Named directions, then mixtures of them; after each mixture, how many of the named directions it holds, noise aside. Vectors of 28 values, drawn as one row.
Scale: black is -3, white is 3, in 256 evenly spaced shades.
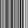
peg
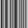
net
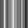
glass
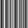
two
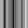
one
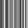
three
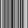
three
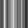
one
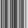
three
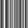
three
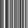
three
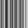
two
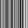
one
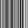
one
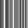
three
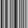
one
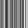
two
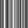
two
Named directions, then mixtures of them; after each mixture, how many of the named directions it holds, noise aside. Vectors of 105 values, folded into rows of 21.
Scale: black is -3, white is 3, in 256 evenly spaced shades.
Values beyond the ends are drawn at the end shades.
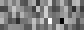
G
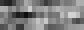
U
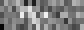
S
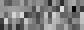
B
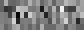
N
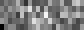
three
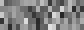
two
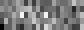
two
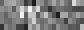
one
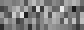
three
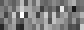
three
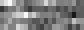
one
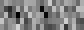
two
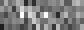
one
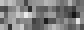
one
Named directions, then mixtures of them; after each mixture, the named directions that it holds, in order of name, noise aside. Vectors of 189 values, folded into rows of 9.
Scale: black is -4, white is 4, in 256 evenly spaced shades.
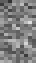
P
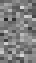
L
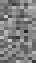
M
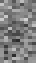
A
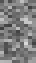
A, P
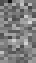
L, P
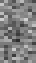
A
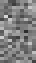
M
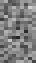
M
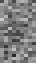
A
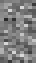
L, P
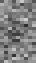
A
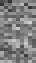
P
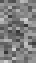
A, P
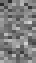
P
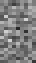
M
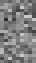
L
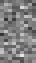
L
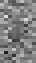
A, M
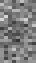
A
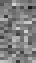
M, P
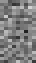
M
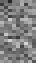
M, P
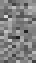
M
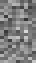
M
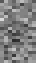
A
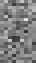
A, M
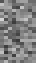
A, L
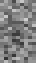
A
